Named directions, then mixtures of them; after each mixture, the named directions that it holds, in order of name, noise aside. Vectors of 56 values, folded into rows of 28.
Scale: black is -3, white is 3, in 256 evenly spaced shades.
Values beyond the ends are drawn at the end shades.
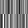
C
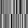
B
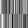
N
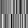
B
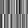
B, C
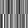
C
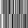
N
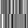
B, N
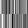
N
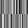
B, C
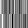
N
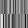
C, N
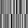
B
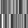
B, N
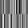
B, C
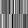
N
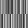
B, C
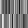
C, N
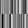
B, N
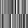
B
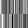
N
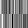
N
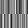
B, C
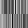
B, N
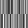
B, C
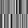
B, C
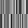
B, C
